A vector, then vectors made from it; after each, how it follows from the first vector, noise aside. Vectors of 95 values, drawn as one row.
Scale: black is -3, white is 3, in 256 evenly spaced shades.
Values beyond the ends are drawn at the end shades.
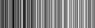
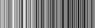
negated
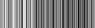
negated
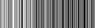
negated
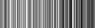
reversed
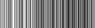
negated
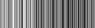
negated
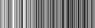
negated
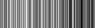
reversed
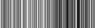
wrapped around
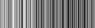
negated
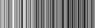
negated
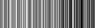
reversed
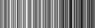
reversed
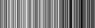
reversed
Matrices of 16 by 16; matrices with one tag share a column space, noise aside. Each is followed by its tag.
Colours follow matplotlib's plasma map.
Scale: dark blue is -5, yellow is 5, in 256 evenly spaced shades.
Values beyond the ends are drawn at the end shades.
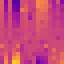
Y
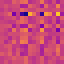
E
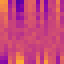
Y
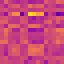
E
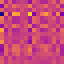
E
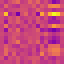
E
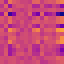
E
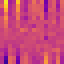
Y
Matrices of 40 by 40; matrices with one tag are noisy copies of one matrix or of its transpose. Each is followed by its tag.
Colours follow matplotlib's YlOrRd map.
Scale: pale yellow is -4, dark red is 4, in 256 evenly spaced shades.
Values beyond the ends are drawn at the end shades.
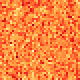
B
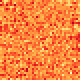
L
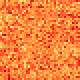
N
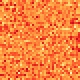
L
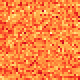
B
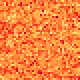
B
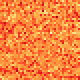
B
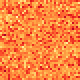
N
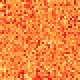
L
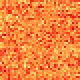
N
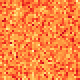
B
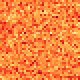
B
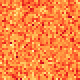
B
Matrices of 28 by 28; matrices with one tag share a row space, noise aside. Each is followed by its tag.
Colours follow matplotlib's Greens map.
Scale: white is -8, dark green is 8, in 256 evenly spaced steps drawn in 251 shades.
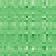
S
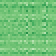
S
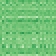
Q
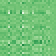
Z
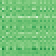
Q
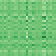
S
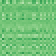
Q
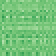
Q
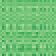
Q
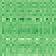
Q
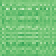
Q
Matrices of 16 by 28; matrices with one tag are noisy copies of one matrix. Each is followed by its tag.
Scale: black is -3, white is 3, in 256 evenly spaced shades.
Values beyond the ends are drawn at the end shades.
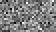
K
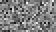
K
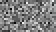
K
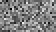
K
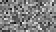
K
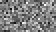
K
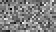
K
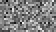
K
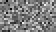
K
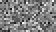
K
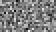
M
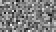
M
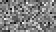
K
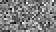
K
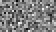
M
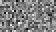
M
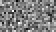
M
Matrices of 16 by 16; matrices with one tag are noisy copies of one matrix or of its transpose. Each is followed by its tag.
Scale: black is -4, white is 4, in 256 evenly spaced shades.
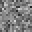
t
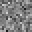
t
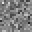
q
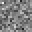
q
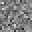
q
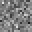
q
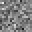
q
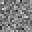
q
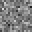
t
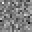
q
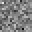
q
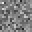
q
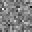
t
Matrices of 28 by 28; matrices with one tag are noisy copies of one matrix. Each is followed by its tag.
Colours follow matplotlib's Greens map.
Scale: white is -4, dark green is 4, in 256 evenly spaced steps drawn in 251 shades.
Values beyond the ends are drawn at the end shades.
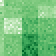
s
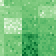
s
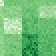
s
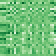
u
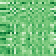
u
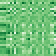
u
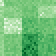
s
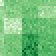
s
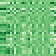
u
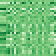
u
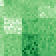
s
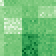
s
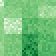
s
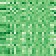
u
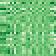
u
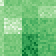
s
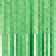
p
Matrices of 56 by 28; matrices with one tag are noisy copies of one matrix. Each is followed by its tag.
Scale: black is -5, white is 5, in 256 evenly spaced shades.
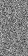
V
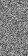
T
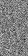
V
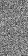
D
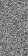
T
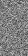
T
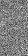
D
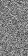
T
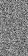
V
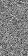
T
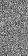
D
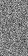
V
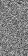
T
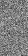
D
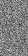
V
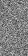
T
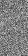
D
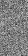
D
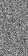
V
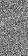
D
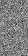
D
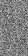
V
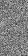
D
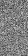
D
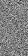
T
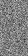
V
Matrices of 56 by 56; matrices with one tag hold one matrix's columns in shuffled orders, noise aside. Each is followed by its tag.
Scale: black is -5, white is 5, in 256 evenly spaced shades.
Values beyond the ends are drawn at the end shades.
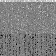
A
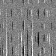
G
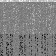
A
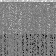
A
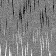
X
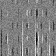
G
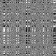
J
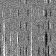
G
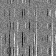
G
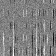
G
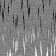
X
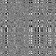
J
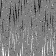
X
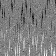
X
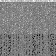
A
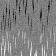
X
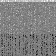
A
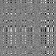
J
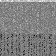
A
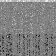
A
